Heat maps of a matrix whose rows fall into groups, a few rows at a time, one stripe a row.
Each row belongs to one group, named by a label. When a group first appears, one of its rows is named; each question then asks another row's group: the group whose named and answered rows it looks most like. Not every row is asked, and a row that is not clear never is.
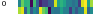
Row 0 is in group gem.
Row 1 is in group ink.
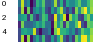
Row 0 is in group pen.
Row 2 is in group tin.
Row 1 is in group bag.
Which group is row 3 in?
pen
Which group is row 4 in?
gem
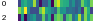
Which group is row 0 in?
gem
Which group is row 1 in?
ink
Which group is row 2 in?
pen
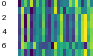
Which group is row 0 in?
tin
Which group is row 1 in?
pen
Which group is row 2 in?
bag
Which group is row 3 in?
bag
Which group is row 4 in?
bag
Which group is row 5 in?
bag
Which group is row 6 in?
gem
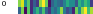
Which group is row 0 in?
ink
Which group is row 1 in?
bag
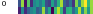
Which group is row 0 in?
bag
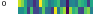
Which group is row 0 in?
ink
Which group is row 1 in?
tin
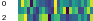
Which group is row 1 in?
tin
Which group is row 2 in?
ink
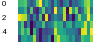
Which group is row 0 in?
ink
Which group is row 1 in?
tin
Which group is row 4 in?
gem
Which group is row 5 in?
gem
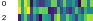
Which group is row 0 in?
gem
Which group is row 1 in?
ink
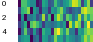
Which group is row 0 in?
tin
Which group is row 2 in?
pen
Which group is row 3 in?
tin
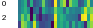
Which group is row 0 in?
tin
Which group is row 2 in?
gem
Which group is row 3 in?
gem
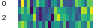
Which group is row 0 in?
bag
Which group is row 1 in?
gem
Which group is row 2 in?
gem
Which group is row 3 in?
ink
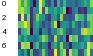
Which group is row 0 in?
ink
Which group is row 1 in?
ink
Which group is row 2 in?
bag
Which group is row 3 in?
gem
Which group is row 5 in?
tin
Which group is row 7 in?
tin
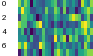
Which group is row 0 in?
gem
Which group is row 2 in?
tin
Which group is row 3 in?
ink
